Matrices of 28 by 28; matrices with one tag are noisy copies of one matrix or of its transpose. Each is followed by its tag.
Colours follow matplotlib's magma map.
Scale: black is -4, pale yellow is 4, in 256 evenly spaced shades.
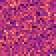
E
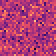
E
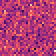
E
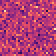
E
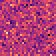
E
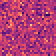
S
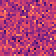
E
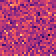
E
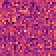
S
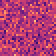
E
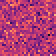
E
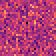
E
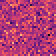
E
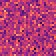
E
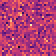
S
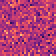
E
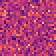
E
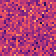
E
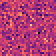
S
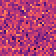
E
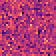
S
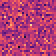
S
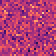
E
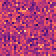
S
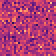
S
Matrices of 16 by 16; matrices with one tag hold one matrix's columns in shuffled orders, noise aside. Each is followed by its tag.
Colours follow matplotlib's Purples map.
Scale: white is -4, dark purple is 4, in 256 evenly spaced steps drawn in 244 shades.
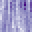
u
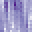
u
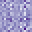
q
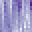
u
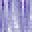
u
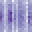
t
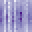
t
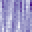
u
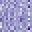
q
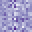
q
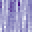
u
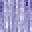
u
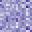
q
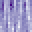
u
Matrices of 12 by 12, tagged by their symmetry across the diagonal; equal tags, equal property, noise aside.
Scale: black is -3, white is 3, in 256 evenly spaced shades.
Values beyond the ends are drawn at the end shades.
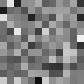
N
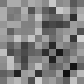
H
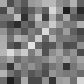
H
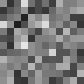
H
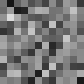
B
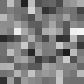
B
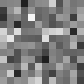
B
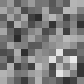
H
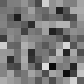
H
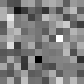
N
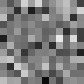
B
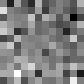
N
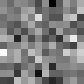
N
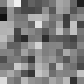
N
